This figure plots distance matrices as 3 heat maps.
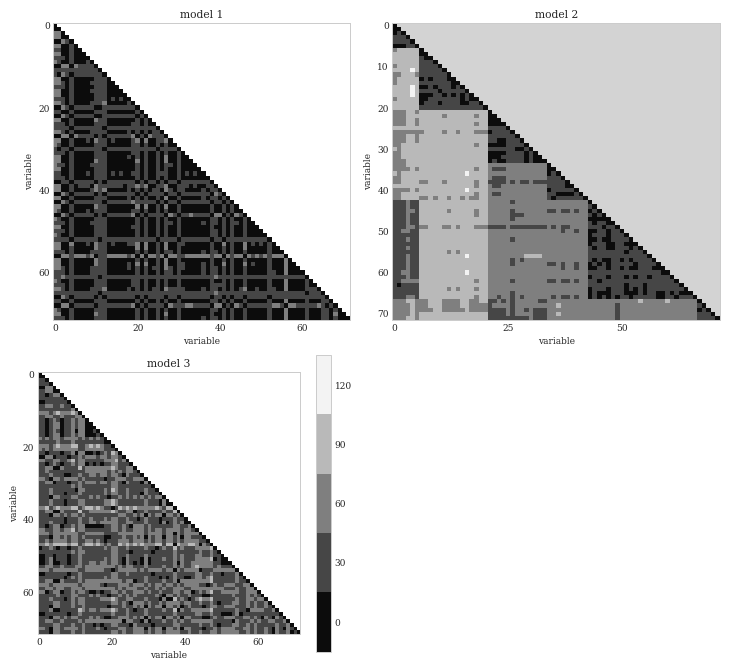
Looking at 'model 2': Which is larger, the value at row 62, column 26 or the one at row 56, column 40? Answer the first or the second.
the second
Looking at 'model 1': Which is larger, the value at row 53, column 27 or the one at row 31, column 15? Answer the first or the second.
the first
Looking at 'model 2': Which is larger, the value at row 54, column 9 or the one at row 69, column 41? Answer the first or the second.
the first
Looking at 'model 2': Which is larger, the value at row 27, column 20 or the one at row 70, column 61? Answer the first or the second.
the first
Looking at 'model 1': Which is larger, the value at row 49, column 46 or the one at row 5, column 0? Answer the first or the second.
the second
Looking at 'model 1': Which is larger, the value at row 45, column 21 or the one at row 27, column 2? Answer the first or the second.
the second
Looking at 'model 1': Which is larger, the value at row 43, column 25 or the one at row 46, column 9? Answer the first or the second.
the second
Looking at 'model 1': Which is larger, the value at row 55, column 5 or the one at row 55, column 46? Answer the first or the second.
the second
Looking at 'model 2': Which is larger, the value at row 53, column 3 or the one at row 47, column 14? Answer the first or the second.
the second
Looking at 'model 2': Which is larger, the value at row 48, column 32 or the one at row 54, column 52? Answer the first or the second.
the first
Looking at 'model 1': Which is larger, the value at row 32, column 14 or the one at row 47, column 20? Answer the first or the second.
the second
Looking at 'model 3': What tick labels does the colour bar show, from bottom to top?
0, 30, 60, 90, 120
